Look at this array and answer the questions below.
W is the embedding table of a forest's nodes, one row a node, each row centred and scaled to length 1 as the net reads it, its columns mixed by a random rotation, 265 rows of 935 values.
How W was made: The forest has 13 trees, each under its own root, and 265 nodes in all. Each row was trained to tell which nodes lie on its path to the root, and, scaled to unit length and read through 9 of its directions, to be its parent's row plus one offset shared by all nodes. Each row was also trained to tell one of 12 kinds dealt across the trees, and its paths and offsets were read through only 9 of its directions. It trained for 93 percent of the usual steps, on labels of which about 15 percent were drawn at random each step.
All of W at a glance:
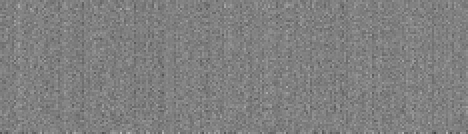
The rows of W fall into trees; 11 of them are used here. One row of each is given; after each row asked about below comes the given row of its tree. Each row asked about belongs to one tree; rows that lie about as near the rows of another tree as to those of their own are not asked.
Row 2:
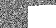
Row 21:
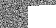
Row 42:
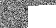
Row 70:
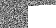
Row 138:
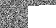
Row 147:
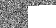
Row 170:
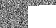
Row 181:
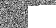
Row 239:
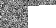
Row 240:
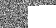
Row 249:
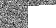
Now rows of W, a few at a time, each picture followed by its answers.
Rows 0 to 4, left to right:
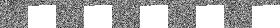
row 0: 138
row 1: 2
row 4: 181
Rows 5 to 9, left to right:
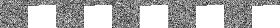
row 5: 147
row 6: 170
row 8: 249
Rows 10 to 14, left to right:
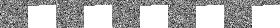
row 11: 249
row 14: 239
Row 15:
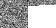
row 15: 249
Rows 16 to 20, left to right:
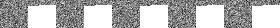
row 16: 2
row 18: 249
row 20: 239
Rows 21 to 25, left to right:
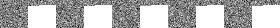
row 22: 2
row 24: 239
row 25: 239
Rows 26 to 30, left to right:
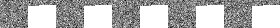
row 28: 42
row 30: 2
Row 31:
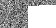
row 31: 42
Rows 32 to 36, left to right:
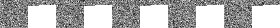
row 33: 147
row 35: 239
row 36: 249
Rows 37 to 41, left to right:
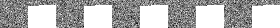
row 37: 138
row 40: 138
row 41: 70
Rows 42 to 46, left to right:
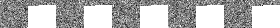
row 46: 138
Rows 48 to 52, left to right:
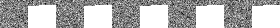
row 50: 239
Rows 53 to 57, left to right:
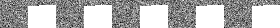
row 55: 240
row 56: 21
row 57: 240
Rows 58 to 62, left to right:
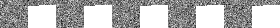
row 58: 239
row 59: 239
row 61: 170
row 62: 2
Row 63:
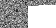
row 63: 170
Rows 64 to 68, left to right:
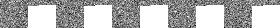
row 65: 138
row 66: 239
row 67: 239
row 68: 240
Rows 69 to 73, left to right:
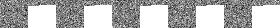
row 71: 181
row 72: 170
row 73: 2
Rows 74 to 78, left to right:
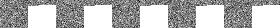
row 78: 2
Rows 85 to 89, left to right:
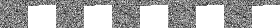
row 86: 249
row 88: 249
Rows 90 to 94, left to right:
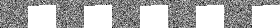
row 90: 138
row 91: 181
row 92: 240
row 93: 239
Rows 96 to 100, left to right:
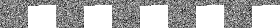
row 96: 239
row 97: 239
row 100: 170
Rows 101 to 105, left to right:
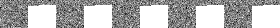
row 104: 240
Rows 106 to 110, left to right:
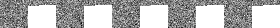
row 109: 240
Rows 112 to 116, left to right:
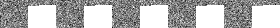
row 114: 240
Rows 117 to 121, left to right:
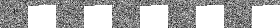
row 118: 147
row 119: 239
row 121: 2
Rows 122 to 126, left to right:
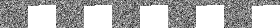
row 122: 181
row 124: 42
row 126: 240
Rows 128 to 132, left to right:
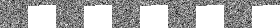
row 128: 42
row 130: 240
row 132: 2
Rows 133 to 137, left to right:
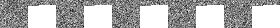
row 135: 138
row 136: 240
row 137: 170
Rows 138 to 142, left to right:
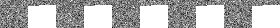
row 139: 170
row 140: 240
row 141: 138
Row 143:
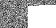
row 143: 240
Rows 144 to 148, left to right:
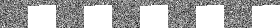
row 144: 240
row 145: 170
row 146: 2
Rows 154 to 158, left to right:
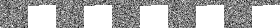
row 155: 170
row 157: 170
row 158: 239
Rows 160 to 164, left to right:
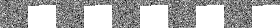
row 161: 181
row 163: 249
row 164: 181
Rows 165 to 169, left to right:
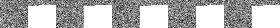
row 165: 181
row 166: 138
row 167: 21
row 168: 138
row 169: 240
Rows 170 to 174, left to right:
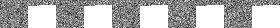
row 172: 170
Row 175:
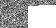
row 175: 170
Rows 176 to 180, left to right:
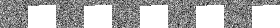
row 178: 138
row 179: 42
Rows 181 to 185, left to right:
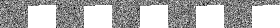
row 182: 240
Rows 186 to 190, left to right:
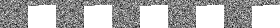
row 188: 239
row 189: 239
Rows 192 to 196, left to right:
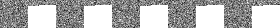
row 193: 70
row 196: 240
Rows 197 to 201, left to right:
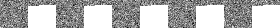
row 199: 2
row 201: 70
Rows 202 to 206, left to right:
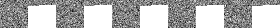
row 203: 170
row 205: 240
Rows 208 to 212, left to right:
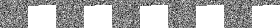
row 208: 170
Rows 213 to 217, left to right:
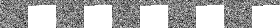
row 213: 181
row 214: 181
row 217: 138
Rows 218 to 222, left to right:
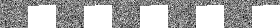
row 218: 239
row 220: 170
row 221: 170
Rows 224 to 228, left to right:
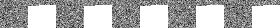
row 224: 21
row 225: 2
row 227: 181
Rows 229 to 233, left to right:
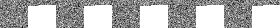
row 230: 2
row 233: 70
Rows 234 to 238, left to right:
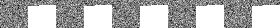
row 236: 2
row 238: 170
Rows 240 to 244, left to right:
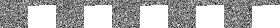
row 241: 138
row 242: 2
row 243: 138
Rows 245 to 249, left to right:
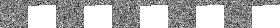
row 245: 170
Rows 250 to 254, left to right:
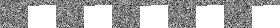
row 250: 138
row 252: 2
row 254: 138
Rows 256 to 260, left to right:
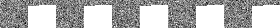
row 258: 240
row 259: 249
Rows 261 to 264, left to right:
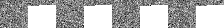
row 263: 138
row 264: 138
